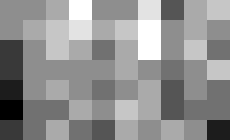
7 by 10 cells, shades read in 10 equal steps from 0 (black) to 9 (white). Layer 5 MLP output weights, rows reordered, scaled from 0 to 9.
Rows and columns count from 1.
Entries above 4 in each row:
9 10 7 8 6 4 5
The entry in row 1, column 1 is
5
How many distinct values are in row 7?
6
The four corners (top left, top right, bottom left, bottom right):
5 7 2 1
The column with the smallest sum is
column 1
